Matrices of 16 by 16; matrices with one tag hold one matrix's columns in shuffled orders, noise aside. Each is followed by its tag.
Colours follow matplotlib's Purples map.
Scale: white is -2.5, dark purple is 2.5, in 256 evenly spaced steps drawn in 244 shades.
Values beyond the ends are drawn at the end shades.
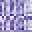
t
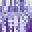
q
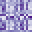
t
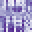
q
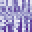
q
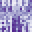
q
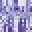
q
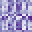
t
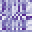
t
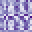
t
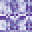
t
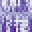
q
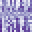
q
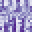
q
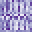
t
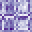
t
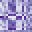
t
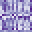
t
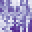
q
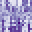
q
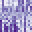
q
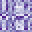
t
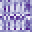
t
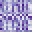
t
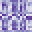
t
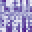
q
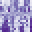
q
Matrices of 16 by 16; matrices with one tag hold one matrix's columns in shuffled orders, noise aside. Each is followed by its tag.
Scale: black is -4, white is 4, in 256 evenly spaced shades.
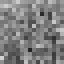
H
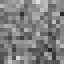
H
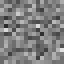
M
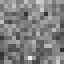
H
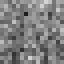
H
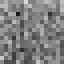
H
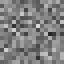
M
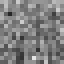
H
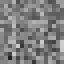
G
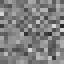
M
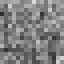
H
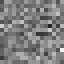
M
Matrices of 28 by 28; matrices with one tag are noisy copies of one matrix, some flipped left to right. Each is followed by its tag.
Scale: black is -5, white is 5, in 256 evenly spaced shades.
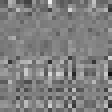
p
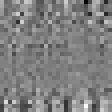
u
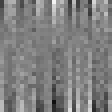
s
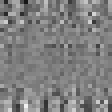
u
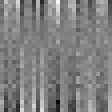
s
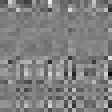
p
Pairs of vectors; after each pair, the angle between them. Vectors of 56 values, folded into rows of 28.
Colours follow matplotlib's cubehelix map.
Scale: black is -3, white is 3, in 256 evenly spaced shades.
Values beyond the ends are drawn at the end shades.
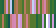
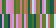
partly aligned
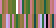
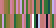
partly aligned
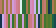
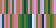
orthogonal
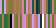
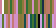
partly opposed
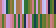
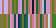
orthogonal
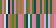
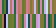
nearly opposite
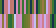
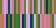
orthogonal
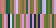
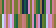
orthogonal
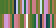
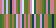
orthogonal
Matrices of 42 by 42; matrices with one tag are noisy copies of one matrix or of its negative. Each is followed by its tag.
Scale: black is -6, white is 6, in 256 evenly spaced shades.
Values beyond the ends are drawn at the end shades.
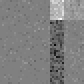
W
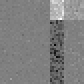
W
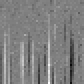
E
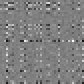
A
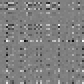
A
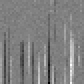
E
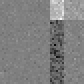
W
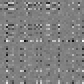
A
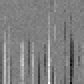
E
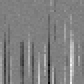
E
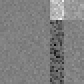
W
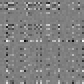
A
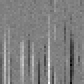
E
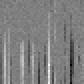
E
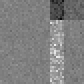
W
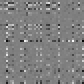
A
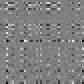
A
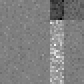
W
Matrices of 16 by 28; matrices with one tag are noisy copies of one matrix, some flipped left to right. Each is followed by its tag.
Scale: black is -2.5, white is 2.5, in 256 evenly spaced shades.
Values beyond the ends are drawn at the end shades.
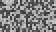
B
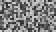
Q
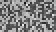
Q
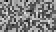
Q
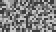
B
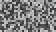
Q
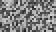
B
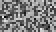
Q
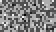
B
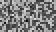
Q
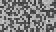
B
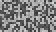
Q
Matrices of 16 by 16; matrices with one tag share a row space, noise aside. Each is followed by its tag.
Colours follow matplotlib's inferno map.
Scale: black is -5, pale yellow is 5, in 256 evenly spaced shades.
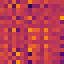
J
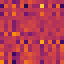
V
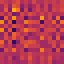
V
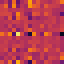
J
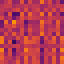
V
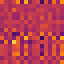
V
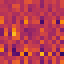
V
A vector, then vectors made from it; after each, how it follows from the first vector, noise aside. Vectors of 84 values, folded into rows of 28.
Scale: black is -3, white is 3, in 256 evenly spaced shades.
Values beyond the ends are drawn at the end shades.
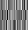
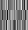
copied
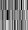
sign-scrambled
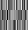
copied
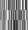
sign-scrambled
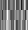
sign-scrambled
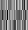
copied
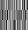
copied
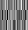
copied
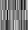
sign-scrambled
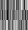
sign-scrambled
